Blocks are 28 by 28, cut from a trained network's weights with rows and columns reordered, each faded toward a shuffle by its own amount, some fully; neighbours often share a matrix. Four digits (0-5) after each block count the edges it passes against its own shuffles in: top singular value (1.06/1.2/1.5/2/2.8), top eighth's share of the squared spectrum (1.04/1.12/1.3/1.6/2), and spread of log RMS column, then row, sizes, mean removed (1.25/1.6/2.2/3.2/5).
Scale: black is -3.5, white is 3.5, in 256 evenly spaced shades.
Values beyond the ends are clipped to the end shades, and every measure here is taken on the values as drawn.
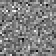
0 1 0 0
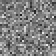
2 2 0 0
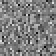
2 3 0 0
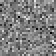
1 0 0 0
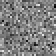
1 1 0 0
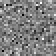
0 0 0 0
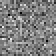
1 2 0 0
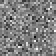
1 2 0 0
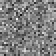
2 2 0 1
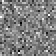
0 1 0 0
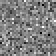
0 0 0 0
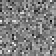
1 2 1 0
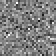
0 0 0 0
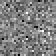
0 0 0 0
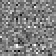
2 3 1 1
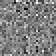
2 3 1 1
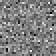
0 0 0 0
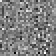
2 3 1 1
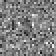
2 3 1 0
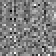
3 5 2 2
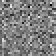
2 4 2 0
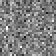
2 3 0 0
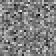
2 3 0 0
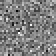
0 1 0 0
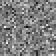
1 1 1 0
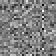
3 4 2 1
